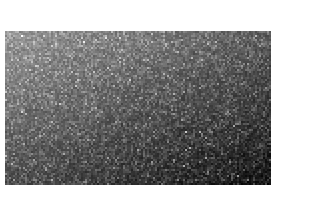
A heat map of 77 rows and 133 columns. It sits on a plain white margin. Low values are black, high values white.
There are no regular stripes. There is an overall slope up to the top left. Neither half mirrors the other. The top left is the ninth with the highest average. The grain is fine, like static.
